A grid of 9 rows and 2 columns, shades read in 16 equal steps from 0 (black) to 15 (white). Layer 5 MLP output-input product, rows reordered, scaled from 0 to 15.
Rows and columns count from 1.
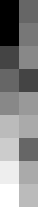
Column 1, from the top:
0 0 4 6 8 11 12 14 15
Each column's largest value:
15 11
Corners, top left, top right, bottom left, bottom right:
0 6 15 11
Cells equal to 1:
0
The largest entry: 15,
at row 9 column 1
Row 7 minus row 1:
12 0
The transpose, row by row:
0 0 4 6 8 11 12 14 15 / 6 7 8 4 9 10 6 10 11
